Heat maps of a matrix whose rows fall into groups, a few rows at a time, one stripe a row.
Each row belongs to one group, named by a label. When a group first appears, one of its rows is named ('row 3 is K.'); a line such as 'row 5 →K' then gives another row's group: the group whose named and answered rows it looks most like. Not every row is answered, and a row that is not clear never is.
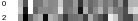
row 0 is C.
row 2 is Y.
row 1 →C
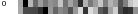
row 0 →C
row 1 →Y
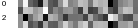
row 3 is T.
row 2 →Y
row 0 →T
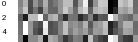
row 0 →T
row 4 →T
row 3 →T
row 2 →Y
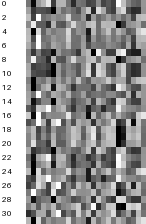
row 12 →Y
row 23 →Y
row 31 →C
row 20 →T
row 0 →Y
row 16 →C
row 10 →Y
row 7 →Y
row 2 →C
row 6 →C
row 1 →Y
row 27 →T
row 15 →Y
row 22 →Y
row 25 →Y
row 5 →C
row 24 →C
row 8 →T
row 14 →Y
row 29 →T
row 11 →C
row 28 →Y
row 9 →Y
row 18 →T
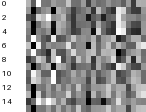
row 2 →Y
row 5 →T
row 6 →C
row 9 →Y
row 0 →C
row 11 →T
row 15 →C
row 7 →T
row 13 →C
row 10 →T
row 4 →Y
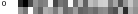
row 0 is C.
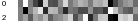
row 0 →T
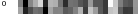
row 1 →Y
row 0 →Y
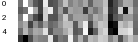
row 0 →T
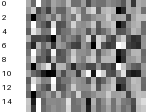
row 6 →Y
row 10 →Y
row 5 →Y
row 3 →T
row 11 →T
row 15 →C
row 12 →T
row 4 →T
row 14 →C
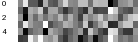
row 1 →Y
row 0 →T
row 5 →Y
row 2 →C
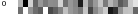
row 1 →T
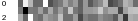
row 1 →C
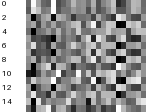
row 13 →T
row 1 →T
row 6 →T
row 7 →Y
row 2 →Y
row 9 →Y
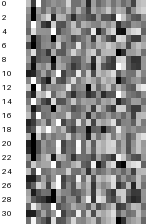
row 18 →Y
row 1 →C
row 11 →T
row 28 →Y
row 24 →C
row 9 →Y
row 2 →Y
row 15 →Y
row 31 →T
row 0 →C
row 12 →C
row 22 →Y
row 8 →Y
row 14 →T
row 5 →Y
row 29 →T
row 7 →T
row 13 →Y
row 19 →C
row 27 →Y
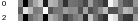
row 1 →T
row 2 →Y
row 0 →Y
